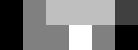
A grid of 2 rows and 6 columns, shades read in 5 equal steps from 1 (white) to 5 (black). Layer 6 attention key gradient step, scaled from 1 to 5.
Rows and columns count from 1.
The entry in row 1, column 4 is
2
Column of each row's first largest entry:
1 1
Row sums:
18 20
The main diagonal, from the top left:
5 3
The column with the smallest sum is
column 4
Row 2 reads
5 3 3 1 3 5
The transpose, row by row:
5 5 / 3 3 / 2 3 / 2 1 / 2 3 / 4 5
